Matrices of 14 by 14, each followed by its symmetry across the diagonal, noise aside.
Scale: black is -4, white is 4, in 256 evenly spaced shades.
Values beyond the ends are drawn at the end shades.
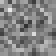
symmetric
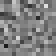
antisymmetric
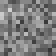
neither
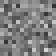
neither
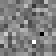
antisymmetric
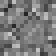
symmetric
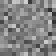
neither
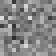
neither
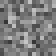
neither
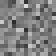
neither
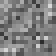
symmetric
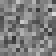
neither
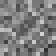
symmetric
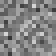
symmetric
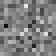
antisymmetric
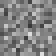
neither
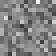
neither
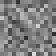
antisymmetric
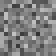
antisymmetric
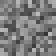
symmetric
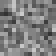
antisymmetric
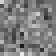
neither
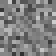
antisymmetric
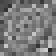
symmetric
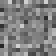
antisymmetric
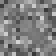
symmetric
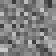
antisymmetric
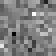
antisymmetric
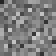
symmetric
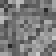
symmetric
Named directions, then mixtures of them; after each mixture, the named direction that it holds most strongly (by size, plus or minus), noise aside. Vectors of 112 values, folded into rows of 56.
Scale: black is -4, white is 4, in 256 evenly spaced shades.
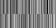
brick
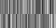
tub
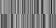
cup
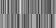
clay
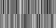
clay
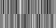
clay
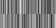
clay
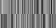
cup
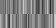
tub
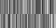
tub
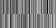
brick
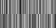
clay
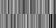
tub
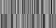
cup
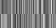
cup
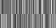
cup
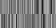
cup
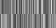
cup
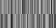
cup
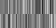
tub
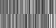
tub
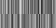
clay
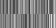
brick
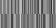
cup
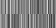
brick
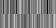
brick
